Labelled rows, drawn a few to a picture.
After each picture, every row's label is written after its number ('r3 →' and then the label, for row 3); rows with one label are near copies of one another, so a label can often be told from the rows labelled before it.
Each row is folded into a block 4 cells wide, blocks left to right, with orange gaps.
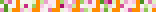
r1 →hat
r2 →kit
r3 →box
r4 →box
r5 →hat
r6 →hat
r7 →box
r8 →hat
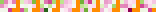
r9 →box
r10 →hat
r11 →hat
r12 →box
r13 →hat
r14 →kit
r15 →box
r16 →box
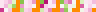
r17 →kit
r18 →box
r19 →box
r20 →hat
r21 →box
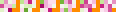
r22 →box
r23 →hat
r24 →box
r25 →hat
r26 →box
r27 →box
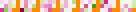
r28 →kit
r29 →kit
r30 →box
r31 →kit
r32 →kit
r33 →box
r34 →kit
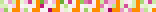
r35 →hat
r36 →hat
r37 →box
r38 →hat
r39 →hat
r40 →box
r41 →kit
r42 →hat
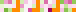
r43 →hat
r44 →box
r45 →box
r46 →hat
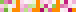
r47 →hat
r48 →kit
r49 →kit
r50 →box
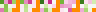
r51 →hat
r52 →hat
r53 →hat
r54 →box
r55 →hat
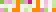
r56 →hat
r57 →hat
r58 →kit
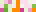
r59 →hat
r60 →kit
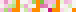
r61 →kit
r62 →kit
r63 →box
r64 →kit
